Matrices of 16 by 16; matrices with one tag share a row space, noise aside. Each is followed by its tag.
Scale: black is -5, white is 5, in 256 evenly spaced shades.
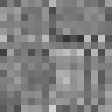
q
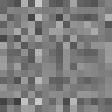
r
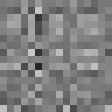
r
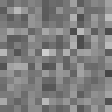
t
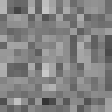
t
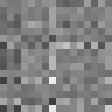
q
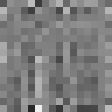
r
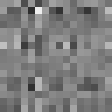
r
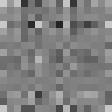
r
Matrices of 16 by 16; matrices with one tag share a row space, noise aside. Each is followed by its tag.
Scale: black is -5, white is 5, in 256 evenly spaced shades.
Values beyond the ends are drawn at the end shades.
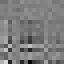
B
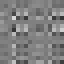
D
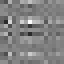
B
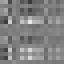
B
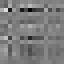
B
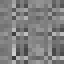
D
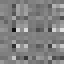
D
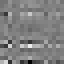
B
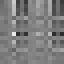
D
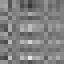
B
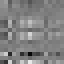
B
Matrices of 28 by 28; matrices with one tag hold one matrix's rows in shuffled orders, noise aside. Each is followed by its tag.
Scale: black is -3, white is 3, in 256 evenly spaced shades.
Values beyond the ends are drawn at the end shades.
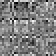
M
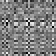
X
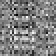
M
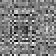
M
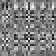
X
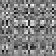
X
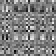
X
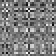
X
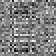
M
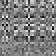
X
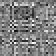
M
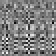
X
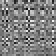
X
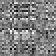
M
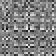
X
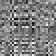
M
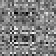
M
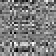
M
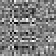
M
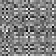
X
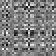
X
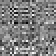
M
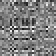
M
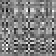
X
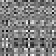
X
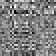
M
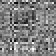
M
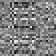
M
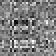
M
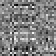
M
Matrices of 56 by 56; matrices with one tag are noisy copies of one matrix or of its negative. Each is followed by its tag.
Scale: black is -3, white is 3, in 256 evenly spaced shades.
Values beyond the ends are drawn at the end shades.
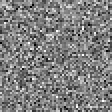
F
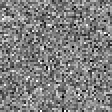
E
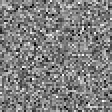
F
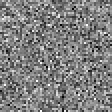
E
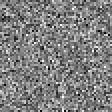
E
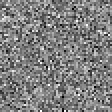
E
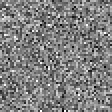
E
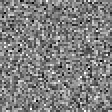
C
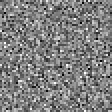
C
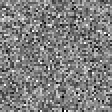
E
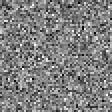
F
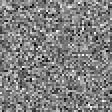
F
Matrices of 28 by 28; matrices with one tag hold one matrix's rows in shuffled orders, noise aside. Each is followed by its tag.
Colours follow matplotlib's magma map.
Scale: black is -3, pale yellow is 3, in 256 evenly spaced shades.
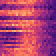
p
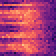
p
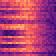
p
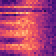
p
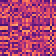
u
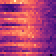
p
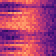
p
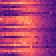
p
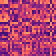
u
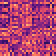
u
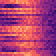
p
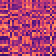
u
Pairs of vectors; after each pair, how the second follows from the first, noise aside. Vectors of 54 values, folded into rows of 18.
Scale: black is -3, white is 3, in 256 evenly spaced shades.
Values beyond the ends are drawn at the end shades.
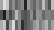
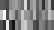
negated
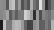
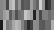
copied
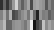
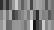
copied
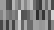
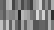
negated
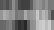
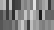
shuffled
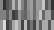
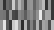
copied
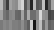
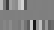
partly zeroed
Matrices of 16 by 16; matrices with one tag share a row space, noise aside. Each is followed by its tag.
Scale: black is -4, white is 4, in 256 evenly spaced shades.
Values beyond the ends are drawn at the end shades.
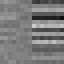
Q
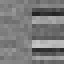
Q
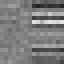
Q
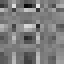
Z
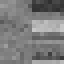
Q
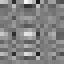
Z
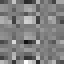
Z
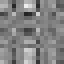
Z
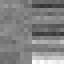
Q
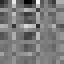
Z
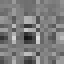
Z
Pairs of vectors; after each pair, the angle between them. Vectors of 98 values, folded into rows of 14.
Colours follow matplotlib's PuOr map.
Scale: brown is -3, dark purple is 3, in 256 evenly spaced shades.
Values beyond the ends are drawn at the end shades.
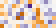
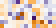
nearly parallel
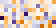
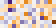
partly opposed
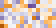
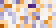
nearly parallel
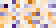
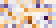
partly aligned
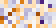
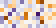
nearly opposite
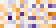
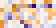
partly aligned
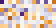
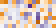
partly opposed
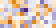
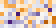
partly opposed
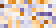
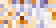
orthogonal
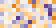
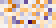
partly aligned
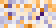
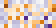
partly aligned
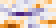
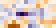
nearly parallel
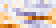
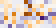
partly opposed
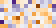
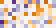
partly aligned
